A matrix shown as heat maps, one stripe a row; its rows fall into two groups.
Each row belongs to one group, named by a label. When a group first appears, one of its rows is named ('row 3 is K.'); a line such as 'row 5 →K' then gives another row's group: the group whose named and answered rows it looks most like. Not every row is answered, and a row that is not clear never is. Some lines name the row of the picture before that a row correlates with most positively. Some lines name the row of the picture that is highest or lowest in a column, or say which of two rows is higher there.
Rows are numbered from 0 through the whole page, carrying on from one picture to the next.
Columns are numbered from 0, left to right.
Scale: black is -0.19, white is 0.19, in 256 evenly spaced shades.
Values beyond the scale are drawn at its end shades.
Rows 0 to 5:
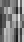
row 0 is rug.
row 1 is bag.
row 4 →bag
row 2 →rug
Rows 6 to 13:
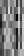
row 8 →bag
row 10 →bag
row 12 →bag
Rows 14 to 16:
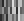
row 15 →rug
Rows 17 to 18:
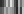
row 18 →bag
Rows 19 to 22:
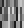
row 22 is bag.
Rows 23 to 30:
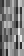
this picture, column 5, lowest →27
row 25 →rug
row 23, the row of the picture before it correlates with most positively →19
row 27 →rug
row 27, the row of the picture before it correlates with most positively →20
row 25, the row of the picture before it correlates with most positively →21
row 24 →bag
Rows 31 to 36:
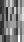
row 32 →rug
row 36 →rug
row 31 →bag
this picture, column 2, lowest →36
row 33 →rug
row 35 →bag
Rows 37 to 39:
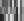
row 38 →rug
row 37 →rug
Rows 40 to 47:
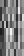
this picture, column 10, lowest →42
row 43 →rug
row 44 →bag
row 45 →bag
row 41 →rug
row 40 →rug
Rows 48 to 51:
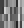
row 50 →rug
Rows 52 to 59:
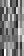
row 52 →rug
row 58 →bag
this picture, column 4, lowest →57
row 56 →rug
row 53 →bag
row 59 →bag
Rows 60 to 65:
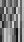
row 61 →bag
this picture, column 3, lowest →61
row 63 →rug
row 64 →bag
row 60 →rug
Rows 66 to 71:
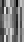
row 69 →bag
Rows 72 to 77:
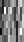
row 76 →rug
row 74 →bag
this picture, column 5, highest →73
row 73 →bag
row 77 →rug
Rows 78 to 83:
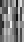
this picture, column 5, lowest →78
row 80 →bag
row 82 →bag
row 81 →bag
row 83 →bag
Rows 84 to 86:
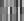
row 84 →bag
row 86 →rug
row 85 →rug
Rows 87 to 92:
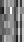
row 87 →bag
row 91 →rug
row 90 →bag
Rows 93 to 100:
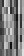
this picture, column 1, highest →94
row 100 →rug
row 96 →bag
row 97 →bag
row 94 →rug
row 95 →bag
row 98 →bag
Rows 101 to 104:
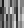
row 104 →rug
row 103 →rug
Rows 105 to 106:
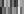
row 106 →rug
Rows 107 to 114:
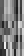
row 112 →bag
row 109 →bag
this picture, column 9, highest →110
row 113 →bag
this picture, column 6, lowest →110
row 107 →bag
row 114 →bag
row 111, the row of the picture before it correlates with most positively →106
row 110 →rug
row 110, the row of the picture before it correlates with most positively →105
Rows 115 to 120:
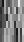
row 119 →bag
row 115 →rug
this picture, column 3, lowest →117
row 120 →bag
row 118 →bag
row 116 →rug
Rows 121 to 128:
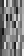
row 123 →rug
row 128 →bag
